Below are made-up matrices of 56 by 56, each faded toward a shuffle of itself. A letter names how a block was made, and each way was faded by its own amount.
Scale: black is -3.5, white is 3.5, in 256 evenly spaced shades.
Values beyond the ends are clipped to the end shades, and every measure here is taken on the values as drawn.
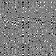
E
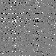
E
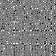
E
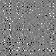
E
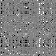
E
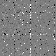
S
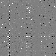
E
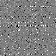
S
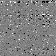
S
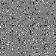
S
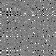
E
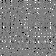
E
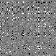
E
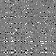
E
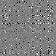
E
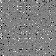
S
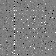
S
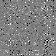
S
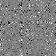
S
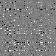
E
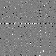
E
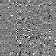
E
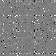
E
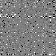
E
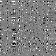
E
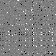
E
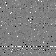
E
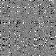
E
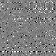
E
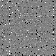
S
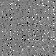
S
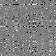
E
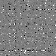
S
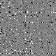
S
